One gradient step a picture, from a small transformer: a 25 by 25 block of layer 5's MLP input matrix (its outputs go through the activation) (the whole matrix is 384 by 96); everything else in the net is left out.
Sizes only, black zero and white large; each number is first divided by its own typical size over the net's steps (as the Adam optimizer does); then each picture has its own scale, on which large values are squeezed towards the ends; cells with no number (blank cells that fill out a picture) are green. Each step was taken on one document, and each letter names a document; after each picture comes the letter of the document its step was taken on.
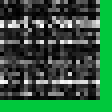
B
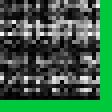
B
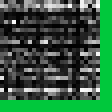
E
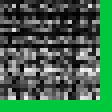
E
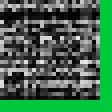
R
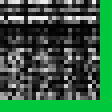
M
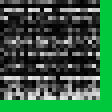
M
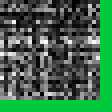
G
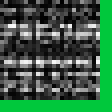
B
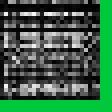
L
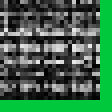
L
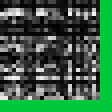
M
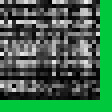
L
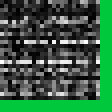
B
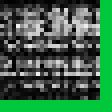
L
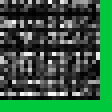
B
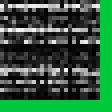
R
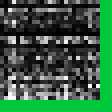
G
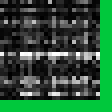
B
